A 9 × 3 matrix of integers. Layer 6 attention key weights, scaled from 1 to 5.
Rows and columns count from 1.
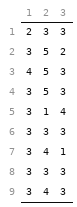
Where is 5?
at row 2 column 2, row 3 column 2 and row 4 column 2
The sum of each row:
8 10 12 11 8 9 8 9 10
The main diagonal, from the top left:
2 5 3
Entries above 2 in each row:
2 2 3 3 2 3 2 3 3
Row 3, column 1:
4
